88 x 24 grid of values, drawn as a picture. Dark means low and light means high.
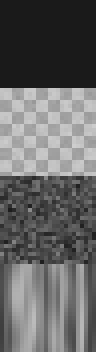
It is made of 4 by 1 panels. Panel 1,1: very low, flat. Panel 2,1: high, checkered. Panel 3,1: low, fine-grained. Panel 4,1: middling, streaked downward, strong in contrast.
